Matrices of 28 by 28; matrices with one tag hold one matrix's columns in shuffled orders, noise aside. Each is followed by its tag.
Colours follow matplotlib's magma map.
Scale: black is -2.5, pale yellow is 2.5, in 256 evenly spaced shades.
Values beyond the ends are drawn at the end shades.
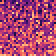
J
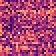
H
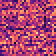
H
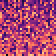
J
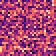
H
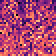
J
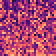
J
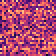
H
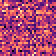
H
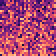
J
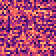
H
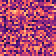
H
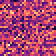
H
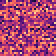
H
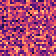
H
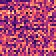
H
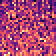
J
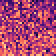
J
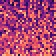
J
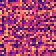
H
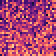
J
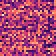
H
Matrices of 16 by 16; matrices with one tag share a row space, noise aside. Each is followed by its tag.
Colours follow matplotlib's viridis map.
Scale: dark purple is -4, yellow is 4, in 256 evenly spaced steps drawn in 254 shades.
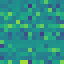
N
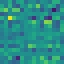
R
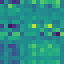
R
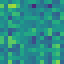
R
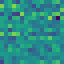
R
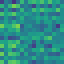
R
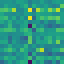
N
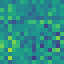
R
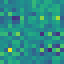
R
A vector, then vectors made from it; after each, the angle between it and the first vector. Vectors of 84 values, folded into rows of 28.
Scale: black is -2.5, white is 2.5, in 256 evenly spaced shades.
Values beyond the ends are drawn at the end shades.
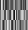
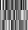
nearly parallel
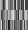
orthogonal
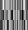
partly opposed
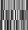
nearly opposite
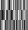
partly opposed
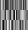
nearly parallel
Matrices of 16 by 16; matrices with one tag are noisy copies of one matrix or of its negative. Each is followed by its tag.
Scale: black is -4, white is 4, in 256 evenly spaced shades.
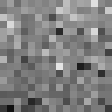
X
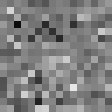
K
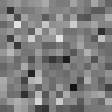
K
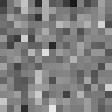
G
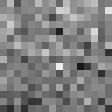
X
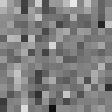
G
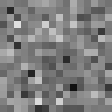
K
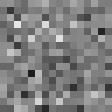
K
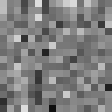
G
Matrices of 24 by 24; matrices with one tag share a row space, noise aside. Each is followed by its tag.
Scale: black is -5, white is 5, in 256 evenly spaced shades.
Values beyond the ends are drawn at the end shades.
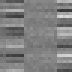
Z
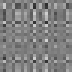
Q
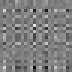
Q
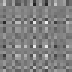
Q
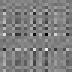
Q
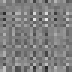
Q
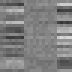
Z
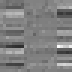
Z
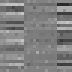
Z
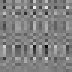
Q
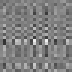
Q
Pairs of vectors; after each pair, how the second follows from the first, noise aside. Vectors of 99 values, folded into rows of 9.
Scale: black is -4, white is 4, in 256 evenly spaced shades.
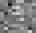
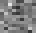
negated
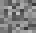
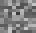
negated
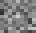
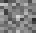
reversed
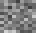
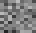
negated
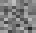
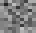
reversed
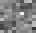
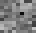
negated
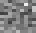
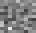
reversed
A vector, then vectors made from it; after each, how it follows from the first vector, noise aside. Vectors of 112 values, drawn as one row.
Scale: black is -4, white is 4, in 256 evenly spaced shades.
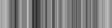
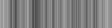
shrunk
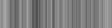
shrunk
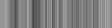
shrunk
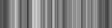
negated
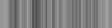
shrunk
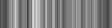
negated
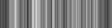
negated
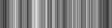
negated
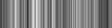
negated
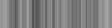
shrunk
